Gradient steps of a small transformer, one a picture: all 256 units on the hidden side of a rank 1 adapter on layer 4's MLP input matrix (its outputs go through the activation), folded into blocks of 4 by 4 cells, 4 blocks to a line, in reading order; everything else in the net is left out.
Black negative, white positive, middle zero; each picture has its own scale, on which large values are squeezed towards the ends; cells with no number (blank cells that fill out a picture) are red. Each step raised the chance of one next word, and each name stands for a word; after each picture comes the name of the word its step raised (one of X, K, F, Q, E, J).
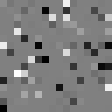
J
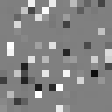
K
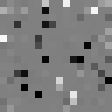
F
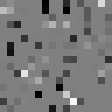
K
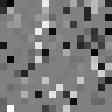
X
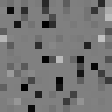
X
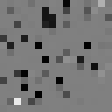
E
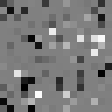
X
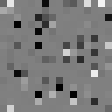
K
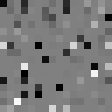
E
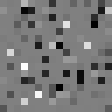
X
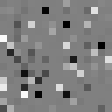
F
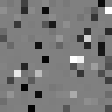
J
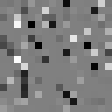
E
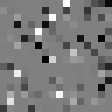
J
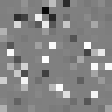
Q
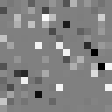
X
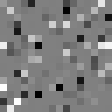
K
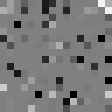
K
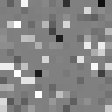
Q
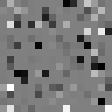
E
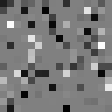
Q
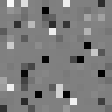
F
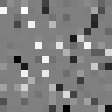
E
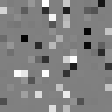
J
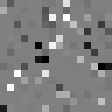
J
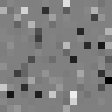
F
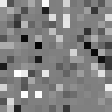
J
